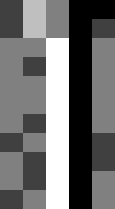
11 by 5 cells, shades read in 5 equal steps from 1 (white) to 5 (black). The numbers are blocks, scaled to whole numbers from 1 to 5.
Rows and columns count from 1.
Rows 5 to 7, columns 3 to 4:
1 5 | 1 5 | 1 5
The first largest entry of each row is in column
4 4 4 4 4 4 4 4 4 4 4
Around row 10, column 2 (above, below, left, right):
4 3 3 1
